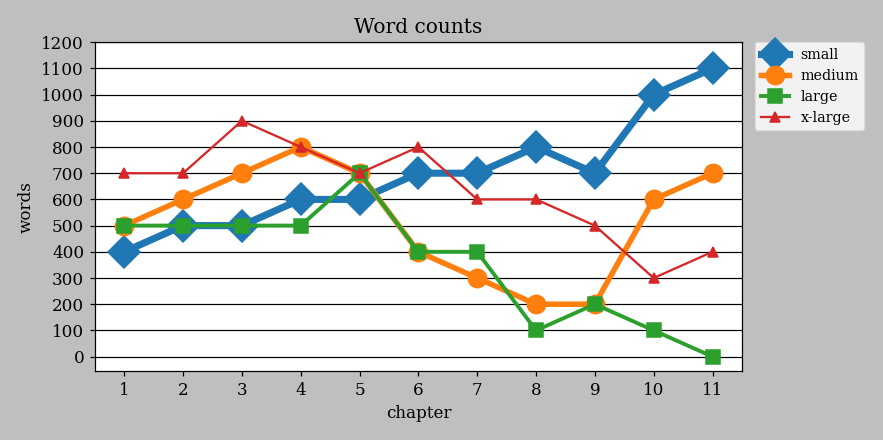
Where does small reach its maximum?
11
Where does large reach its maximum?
5
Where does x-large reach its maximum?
3
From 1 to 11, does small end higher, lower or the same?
higher
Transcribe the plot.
Title: Word counts
x-axis: chapter, ticks 1 2 3 4 5 6 7 8 9 10 11
y-axis: words, ticks 0 100 200 300 400 500 600 700 800 900 1000 1100 1200
Legend: small, medium, large, x-large
Values:
small: 400 500 500 600 600 700 700 800 700 1000 1100
medium: 500 600 700 800 700 400 300 200 200 600 700
large: 500 500 500 500 700 400 400 100 200 100 0
x-large: 700 700 900 800 700 800 600 600 500 300 400
